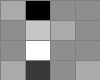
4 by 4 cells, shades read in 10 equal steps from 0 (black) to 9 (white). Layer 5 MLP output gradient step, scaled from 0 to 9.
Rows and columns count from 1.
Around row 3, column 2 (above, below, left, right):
7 2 5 5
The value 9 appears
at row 3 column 2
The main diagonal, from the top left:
6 7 5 6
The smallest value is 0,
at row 1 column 2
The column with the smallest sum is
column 2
